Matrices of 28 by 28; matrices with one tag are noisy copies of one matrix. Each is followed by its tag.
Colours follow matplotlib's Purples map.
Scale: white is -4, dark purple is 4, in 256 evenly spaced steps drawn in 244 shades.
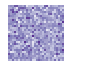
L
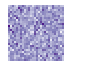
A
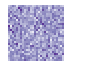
A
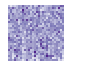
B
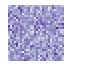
A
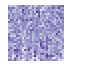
B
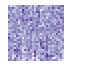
B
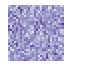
A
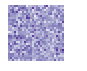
L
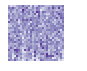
B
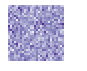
A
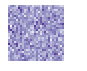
A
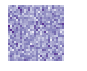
A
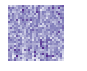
B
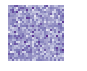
L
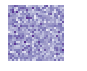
L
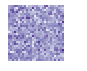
L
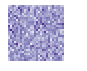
A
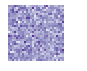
L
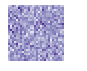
A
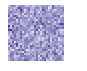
A
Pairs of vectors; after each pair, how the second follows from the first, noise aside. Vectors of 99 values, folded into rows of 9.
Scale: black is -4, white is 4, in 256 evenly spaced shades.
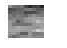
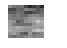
copied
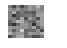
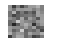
copied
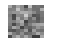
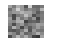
copied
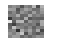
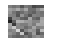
sign-scrambled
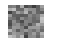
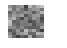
reversed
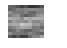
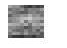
reversed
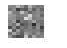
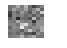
reversed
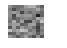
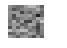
copied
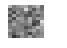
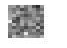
reversed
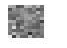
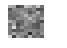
copied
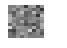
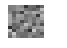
sign-scrambled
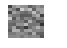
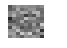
reversed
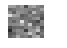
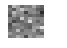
reversed
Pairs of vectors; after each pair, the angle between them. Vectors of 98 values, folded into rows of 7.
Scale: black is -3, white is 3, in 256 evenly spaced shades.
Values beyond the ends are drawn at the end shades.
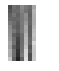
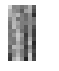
nearly opposite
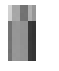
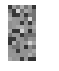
orthogonal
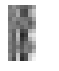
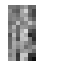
nearly opposite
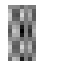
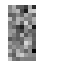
orthogonal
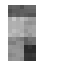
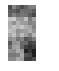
nearly parallel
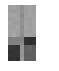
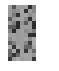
orthogonal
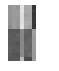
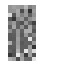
orthogonal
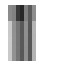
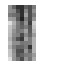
nearly parallel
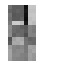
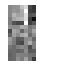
nearly opposite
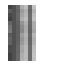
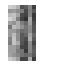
nearly opposite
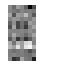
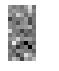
partly opposed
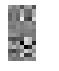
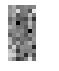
orthogonal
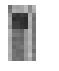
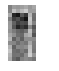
nearly parallel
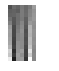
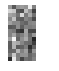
partly opposed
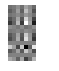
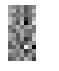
nearly opposite
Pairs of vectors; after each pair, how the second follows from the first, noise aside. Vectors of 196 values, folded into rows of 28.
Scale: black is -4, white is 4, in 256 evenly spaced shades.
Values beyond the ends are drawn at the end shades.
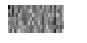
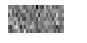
shuffled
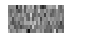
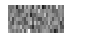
sign-scrambled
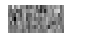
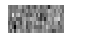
wrapped around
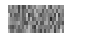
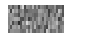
shuffled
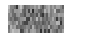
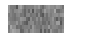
shrunk
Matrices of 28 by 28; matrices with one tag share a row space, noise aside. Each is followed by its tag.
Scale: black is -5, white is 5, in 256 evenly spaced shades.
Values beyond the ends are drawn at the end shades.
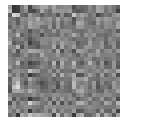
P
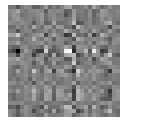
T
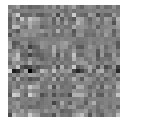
P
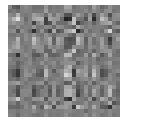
T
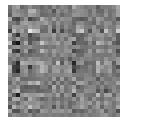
P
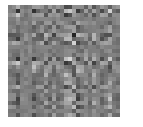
T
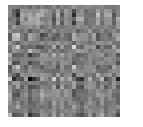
P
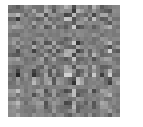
T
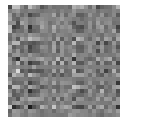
P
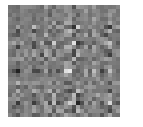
T
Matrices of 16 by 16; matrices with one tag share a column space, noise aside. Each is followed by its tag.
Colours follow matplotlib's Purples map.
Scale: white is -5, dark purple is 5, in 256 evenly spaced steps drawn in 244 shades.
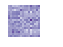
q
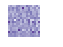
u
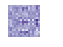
u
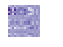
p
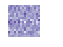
u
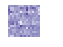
p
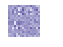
p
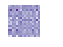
q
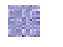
q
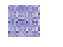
u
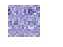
p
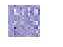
p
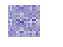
u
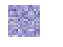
q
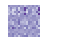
p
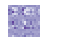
p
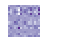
p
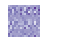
p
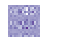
p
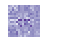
u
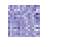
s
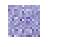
q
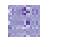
p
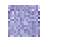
q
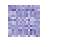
q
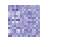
q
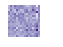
s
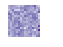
s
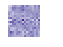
u
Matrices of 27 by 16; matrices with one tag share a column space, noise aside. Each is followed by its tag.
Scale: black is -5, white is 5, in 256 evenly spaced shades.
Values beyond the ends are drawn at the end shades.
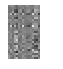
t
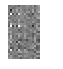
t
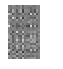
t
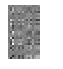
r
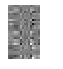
r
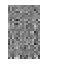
r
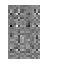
t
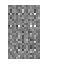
t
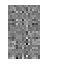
r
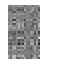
r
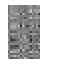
t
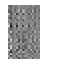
t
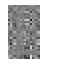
r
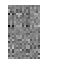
t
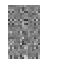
r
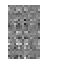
r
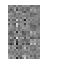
r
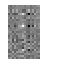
t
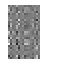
r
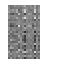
t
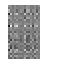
t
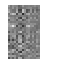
t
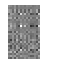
t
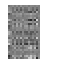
r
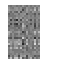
r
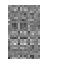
r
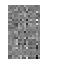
r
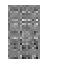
r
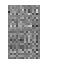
t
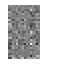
r
